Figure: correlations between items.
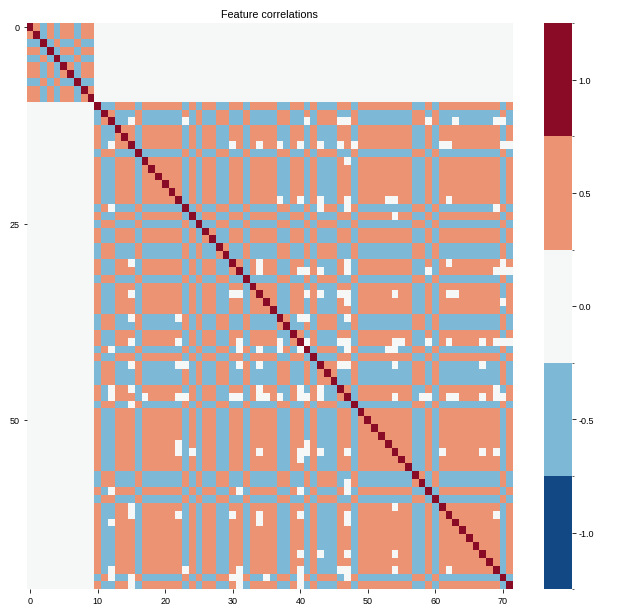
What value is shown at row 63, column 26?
0.5
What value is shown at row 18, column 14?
0.5
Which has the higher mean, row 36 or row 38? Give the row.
36
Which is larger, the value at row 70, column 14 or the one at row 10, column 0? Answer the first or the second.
the second
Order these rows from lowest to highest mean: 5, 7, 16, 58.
16, 58, 7, 5
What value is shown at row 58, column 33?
-0.5
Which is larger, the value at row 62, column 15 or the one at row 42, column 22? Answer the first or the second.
the second
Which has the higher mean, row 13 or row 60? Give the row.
13
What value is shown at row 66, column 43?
-0.5
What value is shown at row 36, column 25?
-0.5
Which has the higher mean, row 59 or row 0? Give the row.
59
